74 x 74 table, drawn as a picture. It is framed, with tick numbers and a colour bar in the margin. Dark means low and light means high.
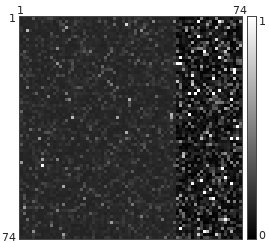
Stripes: none. Grain: fine. Average level on the scale: 20%. Mirror symmetry: none. Histogram: skewed, a long tail of high values. Seam: vertical, 70% of the way across, the left part calmer.
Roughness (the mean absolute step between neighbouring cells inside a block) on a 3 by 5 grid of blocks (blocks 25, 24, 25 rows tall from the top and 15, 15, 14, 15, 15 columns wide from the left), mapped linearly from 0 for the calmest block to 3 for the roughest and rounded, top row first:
00013 | 00012 | 00013
